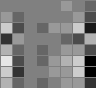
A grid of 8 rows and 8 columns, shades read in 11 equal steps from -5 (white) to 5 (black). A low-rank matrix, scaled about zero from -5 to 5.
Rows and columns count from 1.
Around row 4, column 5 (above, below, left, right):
-1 0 0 1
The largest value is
5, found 2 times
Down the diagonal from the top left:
0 1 0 0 0 -2 -3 3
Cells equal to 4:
1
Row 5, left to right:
-2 1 0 1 0 -1 -1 2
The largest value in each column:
3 3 0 1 0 1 2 5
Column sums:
-12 9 0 4 -3 -6 -10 20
